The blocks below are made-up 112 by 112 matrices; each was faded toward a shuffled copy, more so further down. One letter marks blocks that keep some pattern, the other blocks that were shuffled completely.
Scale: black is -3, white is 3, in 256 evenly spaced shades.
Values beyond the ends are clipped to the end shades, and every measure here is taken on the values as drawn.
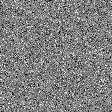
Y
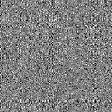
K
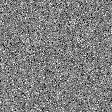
Y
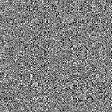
K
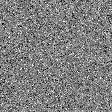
Y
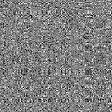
K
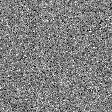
Y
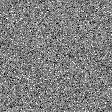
Y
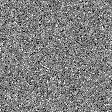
Y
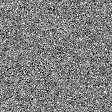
Y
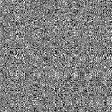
K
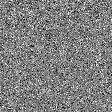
Y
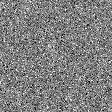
Y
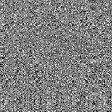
K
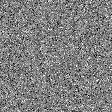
Y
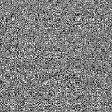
K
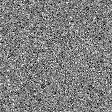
Y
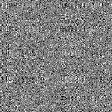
K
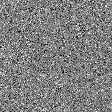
Y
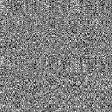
K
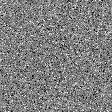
Y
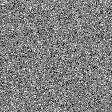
Y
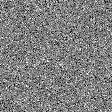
Y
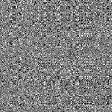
K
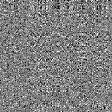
K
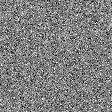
Y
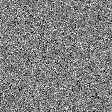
Y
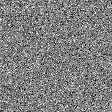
Y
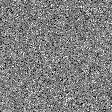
Y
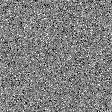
Y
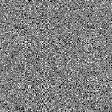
K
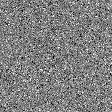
Y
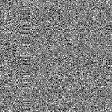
K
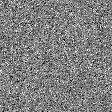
Y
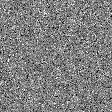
Y
